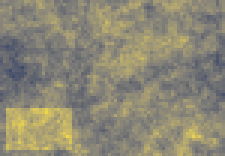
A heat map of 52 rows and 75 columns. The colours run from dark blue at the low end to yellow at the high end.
The ninth with the highest average is the bottom left. An odd patch, higher than its surroundings, sits in the bottom left. The field is mottled with small blotches.
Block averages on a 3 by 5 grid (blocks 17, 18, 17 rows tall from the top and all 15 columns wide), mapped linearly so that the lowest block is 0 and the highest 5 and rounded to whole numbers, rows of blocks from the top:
22332 / 01321 / 54233
